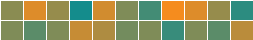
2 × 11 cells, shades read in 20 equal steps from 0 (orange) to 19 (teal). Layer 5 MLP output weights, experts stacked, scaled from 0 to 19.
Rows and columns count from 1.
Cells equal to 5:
1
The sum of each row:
93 108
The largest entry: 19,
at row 1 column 4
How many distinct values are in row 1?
9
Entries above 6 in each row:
7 8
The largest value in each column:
10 13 10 19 6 11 15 16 10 13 17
